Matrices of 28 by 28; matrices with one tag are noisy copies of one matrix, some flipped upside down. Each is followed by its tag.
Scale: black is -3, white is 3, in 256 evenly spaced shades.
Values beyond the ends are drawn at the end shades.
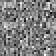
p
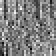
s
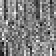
s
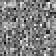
p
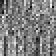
s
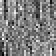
s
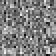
p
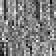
s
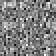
p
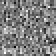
p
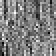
s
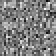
p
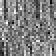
s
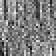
s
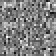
p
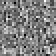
p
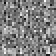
p
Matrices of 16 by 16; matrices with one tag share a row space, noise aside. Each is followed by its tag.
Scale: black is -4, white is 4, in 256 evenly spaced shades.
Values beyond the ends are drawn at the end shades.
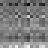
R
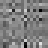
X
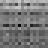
R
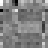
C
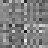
X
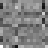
C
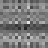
R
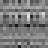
R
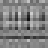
R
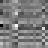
C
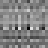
R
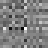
X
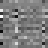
C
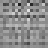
R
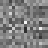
X
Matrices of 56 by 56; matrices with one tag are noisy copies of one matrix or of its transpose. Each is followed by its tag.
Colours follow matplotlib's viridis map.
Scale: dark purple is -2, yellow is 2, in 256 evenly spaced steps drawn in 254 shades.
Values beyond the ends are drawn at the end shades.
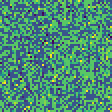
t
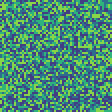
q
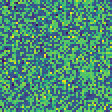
t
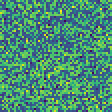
t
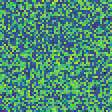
t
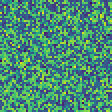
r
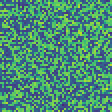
r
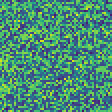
q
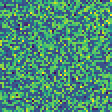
r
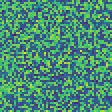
q
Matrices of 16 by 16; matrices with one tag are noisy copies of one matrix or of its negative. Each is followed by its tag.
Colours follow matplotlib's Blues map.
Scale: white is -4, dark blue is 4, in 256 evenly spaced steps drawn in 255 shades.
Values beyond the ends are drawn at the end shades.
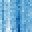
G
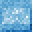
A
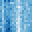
G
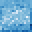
A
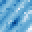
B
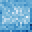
A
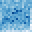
A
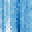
G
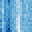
G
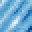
B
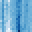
G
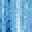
G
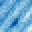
B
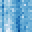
G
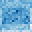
A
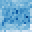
A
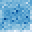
A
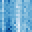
G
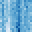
G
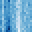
G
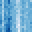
G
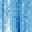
G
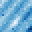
B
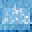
A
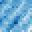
B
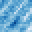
B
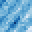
B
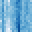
G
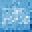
A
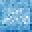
A
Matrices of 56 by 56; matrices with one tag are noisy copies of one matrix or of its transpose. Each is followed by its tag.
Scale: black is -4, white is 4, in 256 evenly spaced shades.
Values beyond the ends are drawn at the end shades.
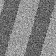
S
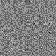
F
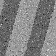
S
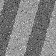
S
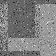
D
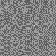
F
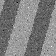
S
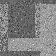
D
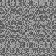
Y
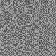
F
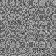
Y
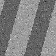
S
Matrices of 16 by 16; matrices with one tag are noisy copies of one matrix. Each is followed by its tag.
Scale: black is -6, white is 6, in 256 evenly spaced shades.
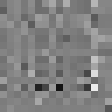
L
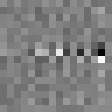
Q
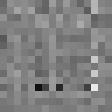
L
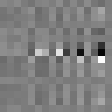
Q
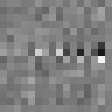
Q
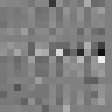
Q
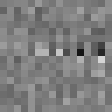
Q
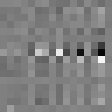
Q
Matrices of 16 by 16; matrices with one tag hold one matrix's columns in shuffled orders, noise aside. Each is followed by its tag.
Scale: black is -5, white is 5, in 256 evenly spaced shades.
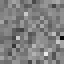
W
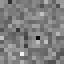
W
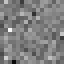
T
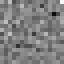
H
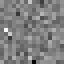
T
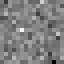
T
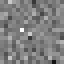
T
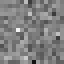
T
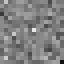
T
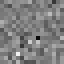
W
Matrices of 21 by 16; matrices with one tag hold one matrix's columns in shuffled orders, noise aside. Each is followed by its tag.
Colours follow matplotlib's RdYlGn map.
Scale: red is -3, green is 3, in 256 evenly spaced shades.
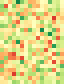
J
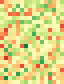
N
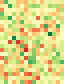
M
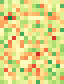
J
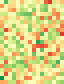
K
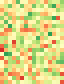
M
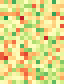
J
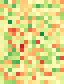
M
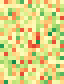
K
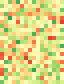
J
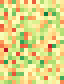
K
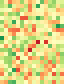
M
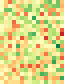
N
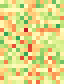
M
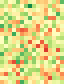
M
